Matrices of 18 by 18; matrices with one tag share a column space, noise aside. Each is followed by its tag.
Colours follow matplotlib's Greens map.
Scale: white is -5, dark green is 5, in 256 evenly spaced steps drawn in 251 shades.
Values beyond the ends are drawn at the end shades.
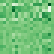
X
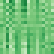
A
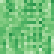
A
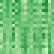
A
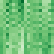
A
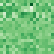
X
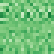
X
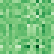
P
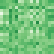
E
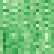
A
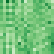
A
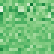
X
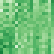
A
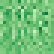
E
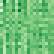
A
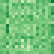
P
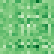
P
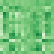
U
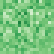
E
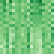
A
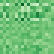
X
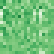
E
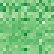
X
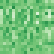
E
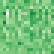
E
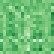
U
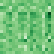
U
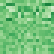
X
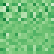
X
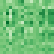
E
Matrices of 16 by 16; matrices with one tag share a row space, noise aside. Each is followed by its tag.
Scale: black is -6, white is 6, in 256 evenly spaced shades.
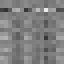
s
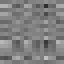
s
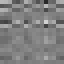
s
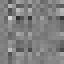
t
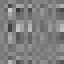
t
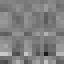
s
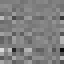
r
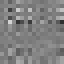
t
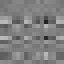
s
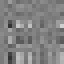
t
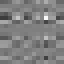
s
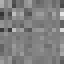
r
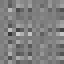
t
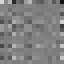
r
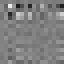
t
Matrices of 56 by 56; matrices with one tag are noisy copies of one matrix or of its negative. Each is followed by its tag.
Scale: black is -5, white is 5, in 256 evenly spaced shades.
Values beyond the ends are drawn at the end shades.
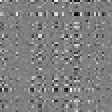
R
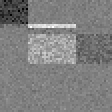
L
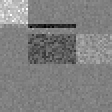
L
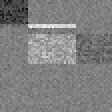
L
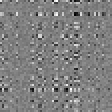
R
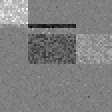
L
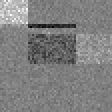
L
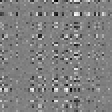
R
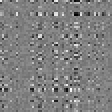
R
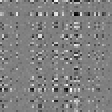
R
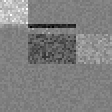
L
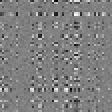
R
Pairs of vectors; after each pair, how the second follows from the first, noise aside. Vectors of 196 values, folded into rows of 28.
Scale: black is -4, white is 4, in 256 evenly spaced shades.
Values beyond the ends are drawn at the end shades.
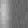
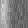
copied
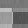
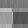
copied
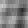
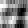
scaled up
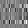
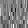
shuffled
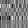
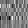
copied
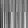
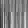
copied
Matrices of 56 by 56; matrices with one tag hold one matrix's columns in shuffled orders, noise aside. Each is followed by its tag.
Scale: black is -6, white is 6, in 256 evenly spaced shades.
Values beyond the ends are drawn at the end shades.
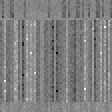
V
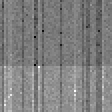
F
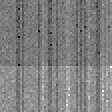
F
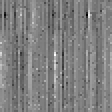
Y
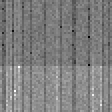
F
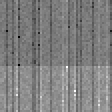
F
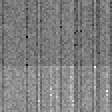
F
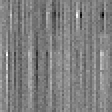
Y
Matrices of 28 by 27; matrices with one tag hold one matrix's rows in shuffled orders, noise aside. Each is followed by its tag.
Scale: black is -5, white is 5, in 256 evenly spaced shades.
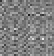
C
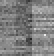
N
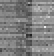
N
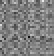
C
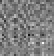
C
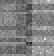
N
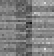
N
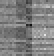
N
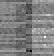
N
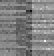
N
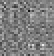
C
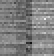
N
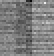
N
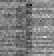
N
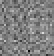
C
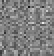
C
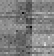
N
